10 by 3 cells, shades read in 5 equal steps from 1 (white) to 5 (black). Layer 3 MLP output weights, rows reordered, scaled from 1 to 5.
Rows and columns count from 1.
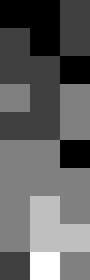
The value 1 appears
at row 10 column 2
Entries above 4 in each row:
2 1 1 0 0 1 0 0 0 0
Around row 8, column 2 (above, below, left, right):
3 2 3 3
